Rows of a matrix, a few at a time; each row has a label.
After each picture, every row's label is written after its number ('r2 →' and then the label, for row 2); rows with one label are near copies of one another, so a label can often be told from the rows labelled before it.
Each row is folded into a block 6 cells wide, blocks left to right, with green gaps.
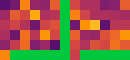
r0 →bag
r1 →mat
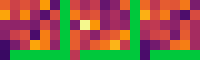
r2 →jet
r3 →mat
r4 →jet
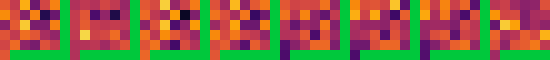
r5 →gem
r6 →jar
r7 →gem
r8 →gem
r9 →jet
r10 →jet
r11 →jet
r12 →mat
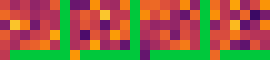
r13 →mat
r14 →bag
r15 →jet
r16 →gem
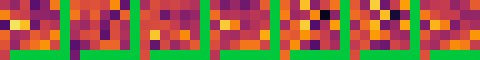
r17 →mat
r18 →jet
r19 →jar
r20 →mat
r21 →gem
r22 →gem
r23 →mat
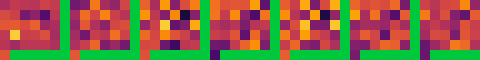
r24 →jar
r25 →bag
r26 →gem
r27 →jet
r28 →gem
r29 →jet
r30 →jet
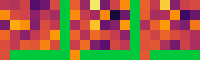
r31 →mat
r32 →gem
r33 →gem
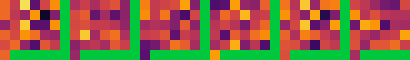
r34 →gem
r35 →jar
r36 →jet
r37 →bag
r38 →gem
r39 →mat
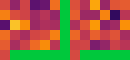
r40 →mat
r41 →gem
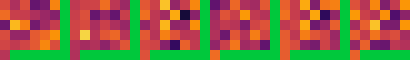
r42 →mat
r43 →jar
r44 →gem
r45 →bag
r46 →gem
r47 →gem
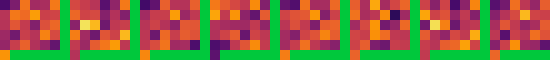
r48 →bag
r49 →mat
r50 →bag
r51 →jet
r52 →bag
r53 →gem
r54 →mat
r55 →bag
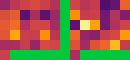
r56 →jar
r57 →mat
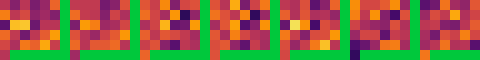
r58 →mat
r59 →mat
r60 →gem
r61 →gem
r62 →mat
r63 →jet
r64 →bag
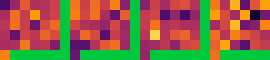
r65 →bag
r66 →jet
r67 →jar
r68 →gem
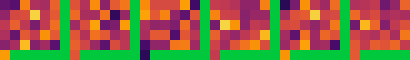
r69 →bag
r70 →gem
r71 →jet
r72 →mat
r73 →bag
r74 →mat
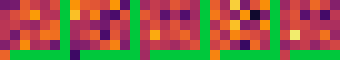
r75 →bag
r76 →jet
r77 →jar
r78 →gem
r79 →jar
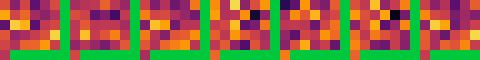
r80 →mat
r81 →jar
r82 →mat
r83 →gem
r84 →bag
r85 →gem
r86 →mat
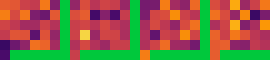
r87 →jet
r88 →jar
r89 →bag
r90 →gem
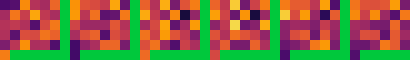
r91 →bag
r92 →jet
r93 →gem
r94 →gem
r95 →jet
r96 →jet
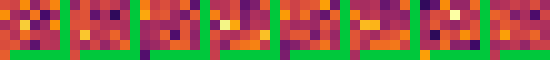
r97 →gem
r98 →jar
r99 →jet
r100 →mat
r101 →jet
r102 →mat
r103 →bag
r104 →jar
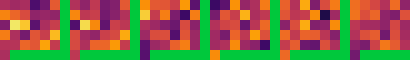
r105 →mat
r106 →mat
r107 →jet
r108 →bag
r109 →gem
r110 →jet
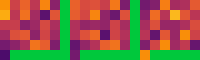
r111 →jet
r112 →jet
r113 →bag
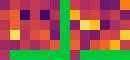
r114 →jar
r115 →mat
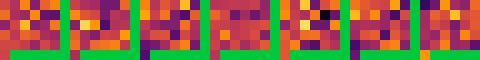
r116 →gem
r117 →mat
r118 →jet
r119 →jar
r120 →gem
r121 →jet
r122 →bag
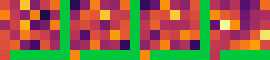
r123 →gem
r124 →bag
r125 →bag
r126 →mat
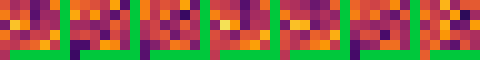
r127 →mat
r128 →jet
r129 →jet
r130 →mat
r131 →mat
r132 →jet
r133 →gem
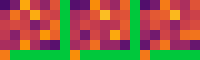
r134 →bag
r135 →bag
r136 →bag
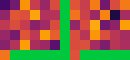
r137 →bag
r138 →gem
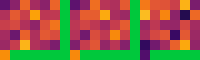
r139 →bag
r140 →bag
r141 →jet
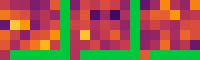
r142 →mat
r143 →jar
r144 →bag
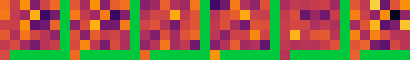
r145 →gem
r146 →gem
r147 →bag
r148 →bag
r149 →jar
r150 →gem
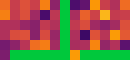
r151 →jet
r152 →bag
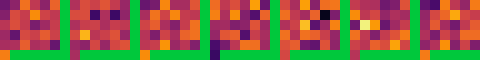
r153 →bag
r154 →jar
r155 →bag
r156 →jet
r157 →gem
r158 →mat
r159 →bag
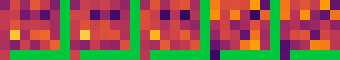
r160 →jar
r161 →jar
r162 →jar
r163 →jet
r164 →jet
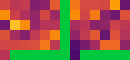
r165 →mat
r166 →jet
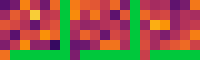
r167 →bag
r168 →jet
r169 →mat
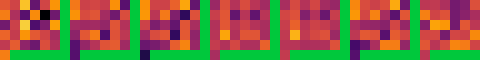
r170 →gem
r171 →jet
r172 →jet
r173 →jar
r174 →jar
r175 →jet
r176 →mat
